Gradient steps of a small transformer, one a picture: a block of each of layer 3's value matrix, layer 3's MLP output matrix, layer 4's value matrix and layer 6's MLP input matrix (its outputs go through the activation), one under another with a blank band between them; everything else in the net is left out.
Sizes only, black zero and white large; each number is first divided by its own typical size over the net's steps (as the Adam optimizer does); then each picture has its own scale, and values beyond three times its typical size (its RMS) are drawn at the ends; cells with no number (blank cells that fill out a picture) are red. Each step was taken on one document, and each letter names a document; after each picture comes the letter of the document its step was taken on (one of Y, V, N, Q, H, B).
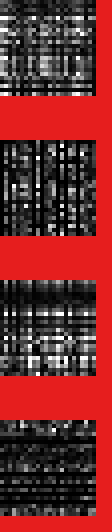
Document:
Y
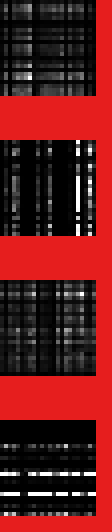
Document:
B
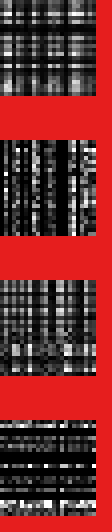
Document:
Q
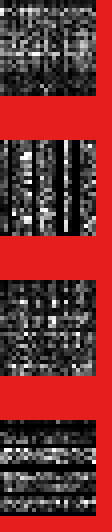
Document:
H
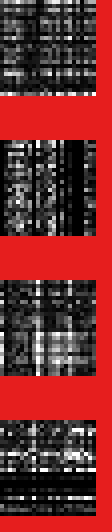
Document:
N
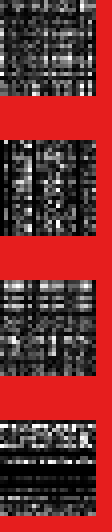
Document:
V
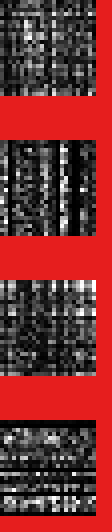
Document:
H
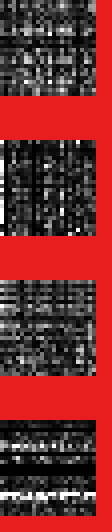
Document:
V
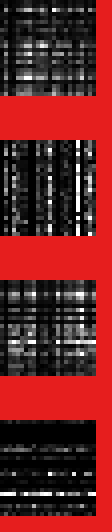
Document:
B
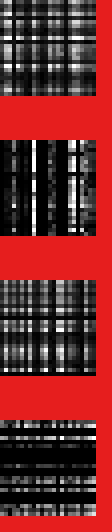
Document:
Q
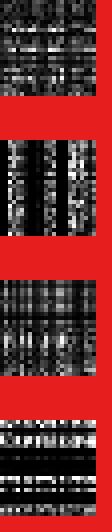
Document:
V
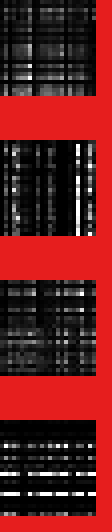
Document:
B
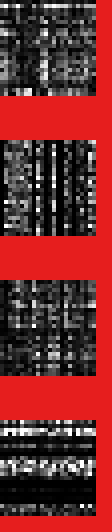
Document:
N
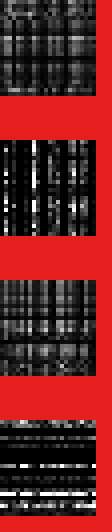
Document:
Q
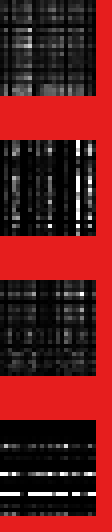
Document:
B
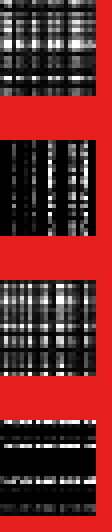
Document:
Q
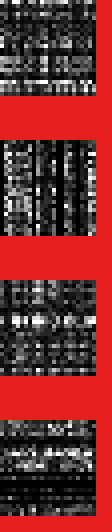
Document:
N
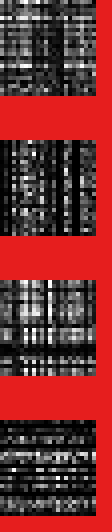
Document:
H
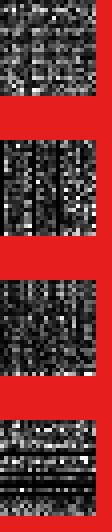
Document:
V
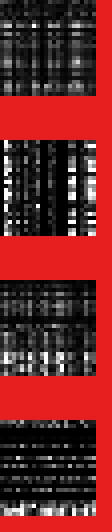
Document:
Q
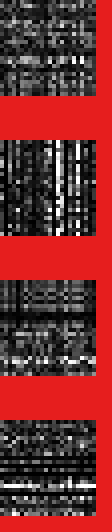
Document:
V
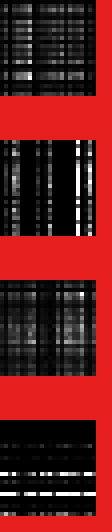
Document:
B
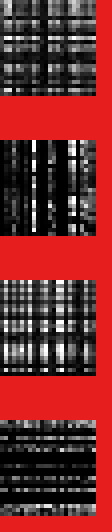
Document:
Q
